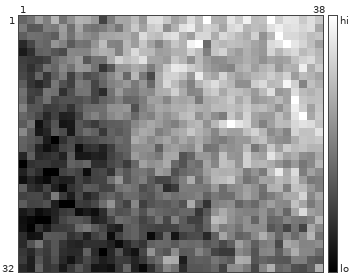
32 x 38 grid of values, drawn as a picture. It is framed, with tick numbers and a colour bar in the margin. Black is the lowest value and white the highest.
Average level on the scale: 50%. Stripes: none. Mirror symmetry: none. Odd rows or columns: none. Slope: up to the top right. Ninth with the highest average: top right. Ninth with the lowest average: bottom left.
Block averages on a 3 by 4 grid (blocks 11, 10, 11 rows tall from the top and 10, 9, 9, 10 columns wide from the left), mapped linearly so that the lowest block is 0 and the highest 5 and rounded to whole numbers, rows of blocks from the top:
2 4 5 5
0 2 4 4
0 1 2 3
